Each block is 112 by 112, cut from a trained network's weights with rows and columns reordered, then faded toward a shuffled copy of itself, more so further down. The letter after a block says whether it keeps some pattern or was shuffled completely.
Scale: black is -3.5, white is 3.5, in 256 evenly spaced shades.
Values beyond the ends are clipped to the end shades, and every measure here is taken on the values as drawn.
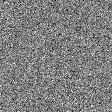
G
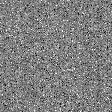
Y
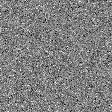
Y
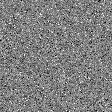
G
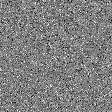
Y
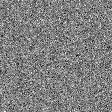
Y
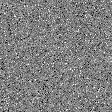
G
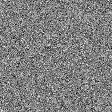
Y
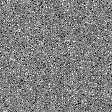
Y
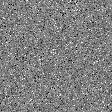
G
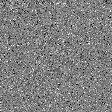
Y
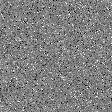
G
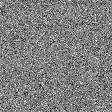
G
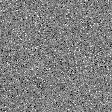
G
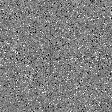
Y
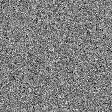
G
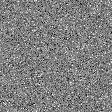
G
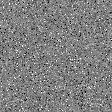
G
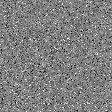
Y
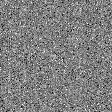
Y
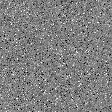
Y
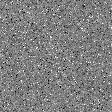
G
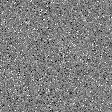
G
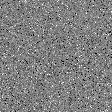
G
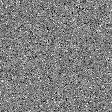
G
